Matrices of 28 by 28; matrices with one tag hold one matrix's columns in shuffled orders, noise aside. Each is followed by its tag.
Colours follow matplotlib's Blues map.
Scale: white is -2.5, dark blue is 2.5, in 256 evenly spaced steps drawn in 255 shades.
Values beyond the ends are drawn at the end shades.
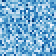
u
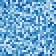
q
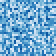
u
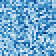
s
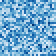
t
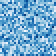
q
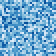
s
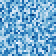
u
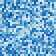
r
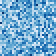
r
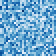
r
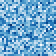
t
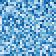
q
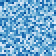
q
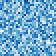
q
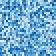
r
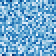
q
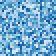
u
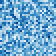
s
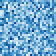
u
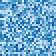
t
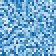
q
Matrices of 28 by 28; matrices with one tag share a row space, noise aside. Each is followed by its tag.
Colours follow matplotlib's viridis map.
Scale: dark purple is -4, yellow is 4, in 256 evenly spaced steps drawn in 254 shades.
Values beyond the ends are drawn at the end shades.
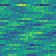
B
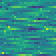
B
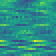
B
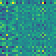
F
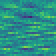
B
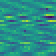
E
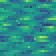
E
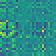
F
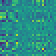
F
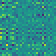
F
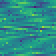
B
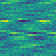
B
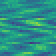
B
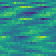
B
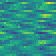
E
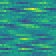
B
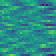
E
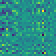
F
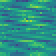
B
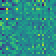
F
